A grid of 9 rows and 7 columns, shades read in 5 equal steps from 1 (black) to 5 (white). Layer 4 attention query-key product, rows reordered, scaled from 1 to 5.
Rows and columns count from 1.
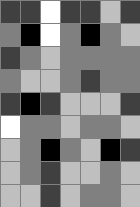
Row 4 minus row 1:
1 2 -1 1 0 -1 1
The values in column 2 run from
1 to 4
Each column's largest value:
5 4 5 4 4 4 4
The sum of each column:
29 24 28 30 26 27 28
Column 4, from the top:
2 3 3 3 4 4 3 4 4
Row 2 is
3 1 5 3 1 3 4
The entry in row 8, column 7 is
4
